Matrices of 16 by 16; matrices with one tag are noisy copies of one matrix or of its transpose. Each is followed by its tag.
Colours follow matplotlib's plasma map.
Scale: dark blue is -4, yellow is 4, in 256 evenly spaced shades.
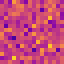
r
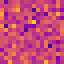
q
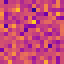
q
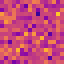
r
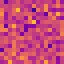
q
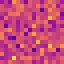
r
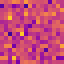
q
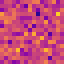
r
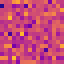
q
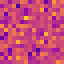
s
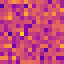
q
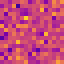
s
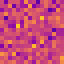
s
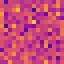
q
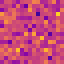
r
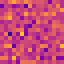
q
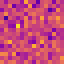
s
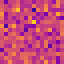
q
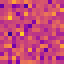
q
